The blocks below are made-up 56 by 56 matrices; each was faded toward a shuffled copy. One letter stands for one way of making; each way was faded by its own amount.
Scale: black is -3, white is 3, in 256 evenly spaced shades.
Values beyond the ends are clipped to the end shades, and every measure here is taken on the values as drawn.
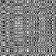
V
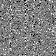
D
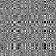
V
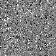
D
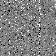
D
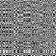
V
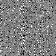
D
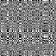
V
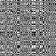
V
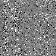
D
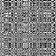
V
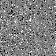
D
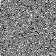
D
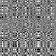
V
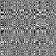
V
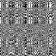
V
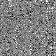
D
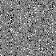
D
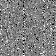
D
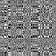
V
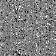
D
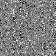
D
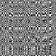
V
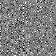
D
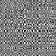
V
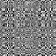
V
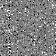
D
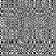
V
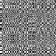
V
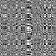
V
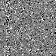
D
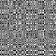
V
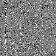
D
